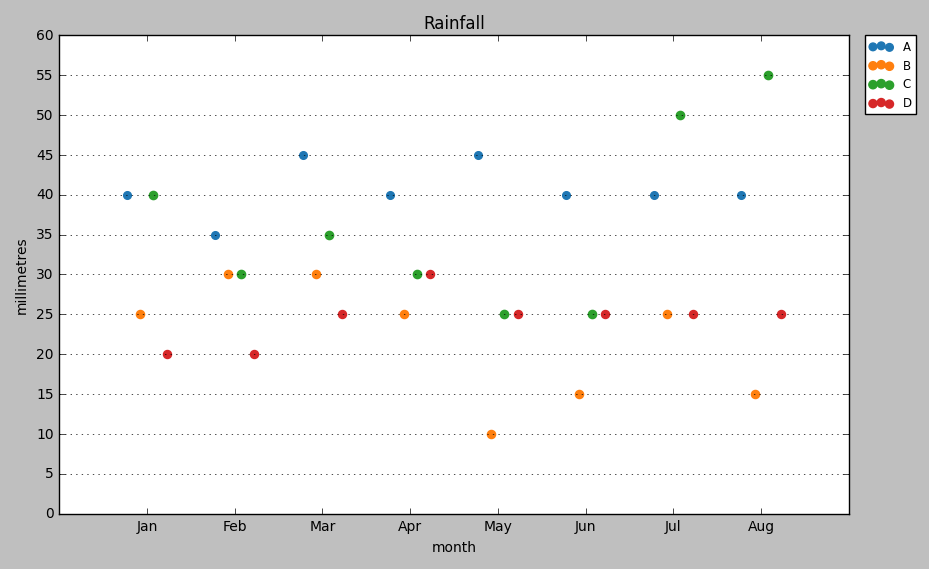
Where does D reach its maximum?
Apr
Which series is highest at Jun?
A
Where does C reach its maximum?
Aug
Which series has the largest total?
A
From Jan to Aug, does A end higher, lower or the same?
the same
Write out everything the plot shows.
Title: Rainfall
x-axis: month, ticks Jan Feb Mar Apr May Jun Jul Aug
y-axis: millimetres, ticks 0 5 10 15 20 25 30 35 40 45 50 55 60
Legend: A, B, C, D
Values:
A: 40 35 45 40 45 40 40 40
B: 25 30 30 25 10 15 25 15
C: 40 30 35 30 25 25 50 55
D: 20 20 25 30 25 25 25 25
